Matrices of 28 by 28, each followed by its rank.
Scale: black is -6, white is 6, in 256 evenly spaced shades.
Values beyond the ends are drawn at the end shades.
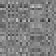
three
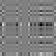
one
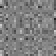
three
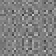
three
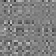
three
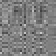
three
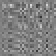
three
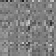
three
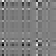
one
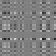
one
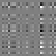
one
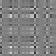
one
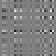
one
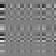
one
